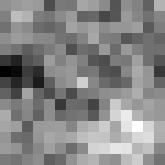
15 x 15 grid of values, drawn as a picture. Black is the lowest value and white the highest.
Mirror symmetry: none. Ninth with the lowest average: middle left. Stripes: none. Ninth with the highest average: bottom right.
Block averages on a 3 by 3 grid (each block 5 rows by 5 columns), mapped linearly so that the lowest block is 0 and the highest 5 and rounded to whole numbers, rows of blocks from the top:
2 2 2
0 2 2
2 3 5
